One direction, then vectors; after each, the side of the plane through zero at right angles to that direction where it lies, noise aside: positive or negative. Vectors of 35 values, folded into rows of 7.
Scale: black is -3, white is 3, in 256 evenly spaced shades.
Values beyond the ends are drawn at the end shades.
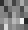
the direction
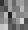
positive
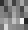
positive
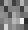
positive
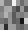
negative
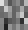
negative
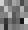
negative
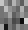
negative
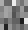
negative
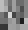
negative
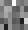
negative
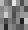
negative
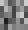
negative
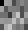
positive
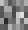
negative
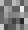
negative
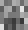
negative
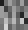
positive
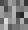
positive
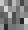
negative
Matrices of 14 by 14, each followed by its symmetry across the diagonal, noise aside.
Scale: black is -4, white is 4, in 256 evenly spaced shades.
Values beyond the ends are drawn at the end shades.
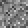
symmetric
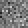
neither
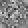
symmetric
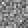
symmetric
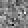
antisymmetric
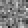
antisymmetric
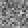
neither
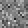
neither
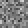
symmetric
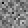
symmetric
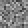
antisymmetric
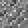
symmetric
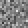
neither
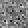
symmetric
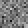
neither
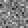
antisymmetric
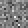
neither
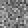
antisymmetric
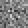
antisymmetric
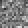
neither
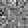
antisymmetric
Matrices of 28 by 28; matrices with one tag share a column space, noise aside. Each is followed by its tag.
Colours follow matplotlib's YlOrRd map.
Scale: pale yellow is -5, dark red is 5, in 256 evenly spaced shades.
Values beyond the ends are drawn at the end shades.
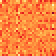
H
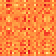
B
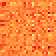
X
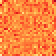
H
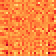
B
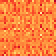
H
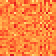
H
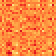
B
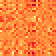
B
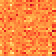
B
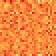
H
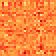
X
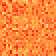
H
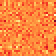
X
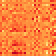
B
